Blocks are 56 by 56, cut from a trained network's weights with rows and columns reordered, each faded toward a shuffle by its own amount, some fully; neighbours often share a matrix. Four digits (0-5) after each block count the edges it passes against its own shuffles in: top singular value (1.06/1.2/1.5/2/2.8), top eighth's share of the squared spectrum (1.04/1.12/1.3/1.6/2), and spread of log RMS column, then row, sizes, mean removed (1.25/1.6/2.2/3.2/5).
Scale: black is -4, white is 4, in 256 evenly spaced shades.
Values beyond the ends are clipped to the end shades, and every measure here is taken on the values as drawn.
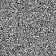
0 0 0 0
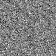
0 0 0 0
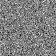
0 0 0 0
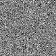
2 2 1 0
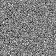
0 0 0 0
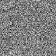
3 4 2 1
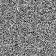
1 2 0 0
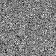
2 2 0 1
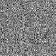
3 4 2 2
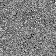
2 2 0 0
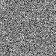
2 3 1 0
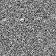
2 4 1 1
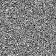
2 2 0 0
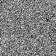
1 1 0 0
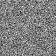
1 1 0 0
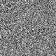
2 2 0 1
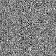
2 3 1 1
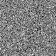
1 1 0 0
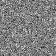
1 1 0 0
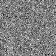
0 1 0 1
